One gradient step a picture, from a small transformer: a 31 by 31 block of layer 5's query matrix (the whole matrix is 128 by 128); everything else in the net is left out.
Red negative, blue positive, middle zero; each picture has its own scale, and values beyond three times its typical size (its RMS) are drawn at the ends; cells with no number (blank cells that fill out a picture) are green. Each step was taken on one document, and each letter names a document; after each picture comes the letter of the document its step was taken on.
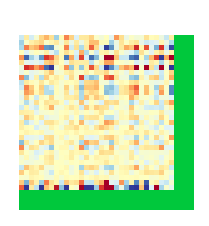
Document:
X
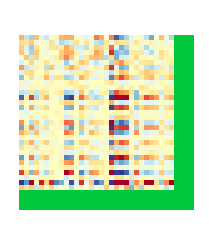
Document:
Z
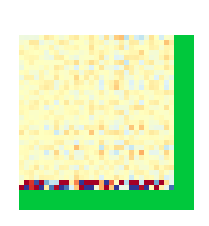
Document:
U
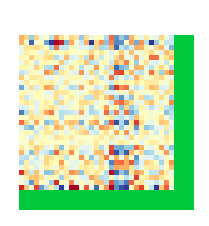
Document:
Z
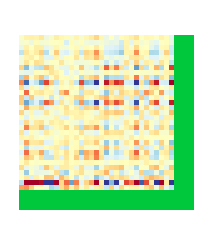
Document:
X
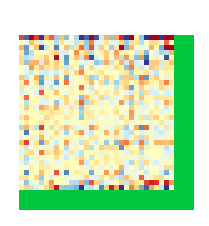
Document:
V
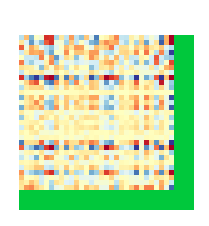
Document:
X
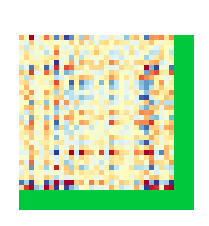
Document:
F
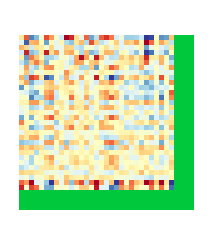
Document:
U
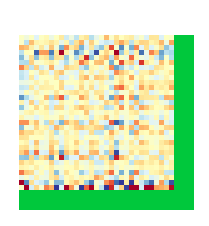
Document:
Z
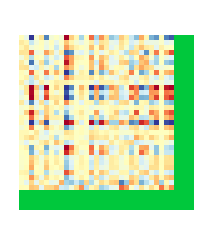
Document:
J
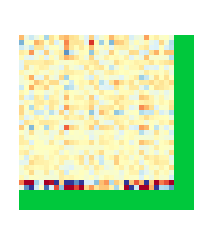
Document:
J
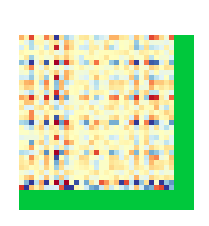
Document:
F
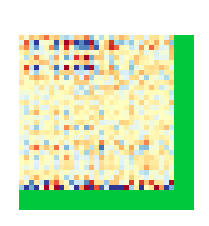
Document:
V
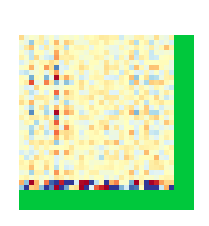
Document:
F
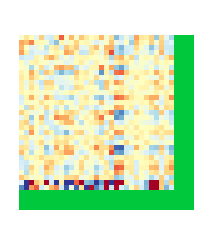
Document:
Z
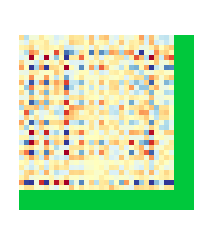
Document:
J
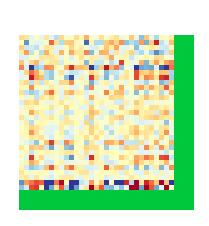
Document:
U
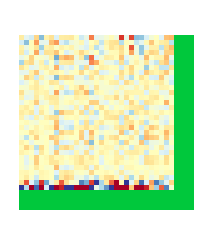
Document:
V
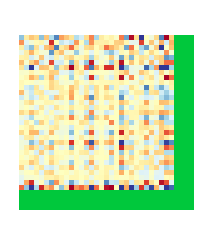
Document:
U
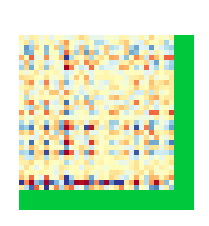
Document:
F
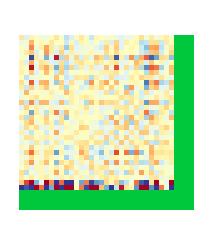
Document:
F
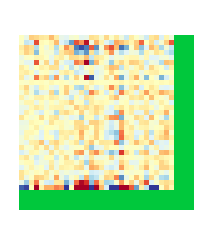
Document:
V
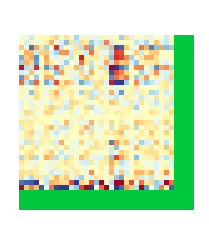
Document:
Z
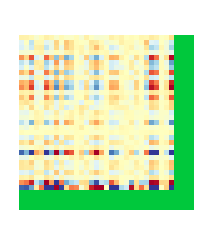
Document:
F
